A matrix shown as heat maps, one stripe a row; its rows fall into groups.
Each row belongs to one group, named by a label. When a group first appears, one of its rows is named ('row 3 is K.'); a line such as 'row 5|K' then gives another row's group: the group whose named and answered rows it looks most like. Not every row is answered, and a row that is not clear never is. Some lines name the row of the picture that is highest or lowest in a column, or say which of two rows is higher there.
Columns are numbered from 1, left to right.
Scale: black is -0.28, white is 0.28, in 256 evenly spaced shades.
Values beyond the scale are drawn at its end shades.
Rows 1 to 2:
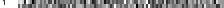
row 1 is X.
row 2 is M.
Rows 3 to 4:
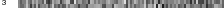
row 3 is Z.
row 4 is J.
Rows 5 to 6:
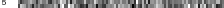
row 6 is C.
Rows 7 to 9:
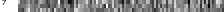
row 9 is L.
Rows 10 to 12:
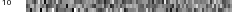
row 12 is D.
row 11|C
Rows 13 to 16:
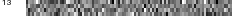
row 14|M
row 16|Z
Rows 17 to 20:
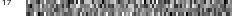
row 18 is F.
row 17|M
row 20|J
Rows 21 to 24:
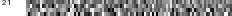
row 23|F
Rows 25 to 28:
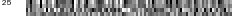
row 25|D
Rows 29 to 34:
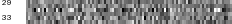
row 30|Z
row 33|M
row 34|Z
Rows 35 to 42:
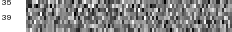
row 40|Z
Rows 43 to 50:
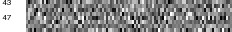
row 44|Z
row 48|Z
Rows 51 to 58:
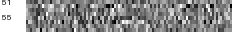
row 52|F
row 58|D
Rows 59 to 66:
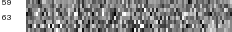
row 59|J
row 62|L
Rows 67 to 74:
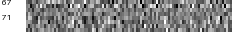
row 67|F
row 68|F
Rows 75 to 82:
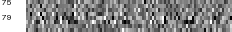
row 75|M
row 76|D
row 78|D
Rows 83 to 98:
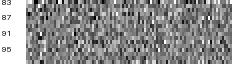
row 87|C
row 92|X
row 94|M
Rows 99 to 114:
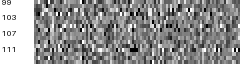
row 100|J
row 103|Z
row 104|M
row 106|D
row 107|J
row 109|D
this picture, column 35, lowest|101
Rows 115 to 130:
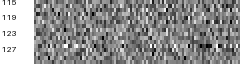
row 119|C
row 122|Z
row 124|X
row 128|M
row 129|D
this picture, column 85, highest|118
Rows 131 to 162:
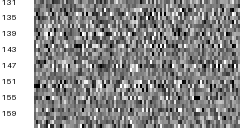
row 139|D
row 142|M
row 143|D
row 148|L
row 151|F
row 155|J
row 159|J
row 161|J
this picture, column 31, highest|160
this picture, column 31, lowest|139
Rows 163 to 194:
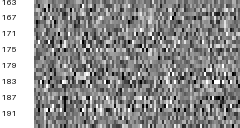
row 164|D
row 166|Z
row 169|C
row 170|F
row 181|C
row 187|Z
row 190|D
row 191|J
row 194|F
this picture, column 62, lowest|185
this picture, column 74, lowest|182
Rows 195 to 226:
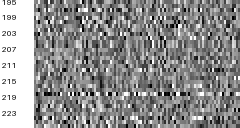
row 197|F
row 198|X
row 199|M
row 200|D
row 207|F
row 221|D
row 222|L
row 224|L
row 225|Z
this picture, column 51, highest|218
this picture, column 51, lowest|226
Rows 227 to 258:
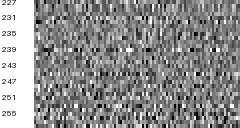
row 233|M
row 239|C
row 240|D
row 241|M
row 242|Z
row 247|L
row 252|Z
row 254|D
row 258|Z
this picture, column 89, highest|239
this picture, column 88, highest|258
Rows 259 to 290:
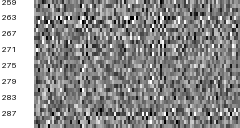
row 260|D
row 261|Z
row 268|J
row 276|D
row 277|F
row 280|F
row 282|L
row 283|X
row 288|Z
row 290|D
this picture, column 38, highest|264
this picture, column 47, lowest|266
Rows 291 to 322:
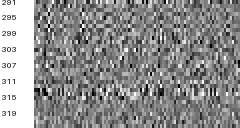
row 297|D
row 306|L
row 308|J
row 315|L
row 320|X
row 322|M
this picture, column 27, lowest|301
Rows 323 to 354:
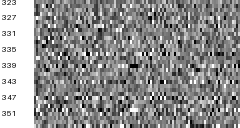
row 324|J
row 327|C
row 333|J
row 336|Z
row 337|X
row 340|J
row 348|C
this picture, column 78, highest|329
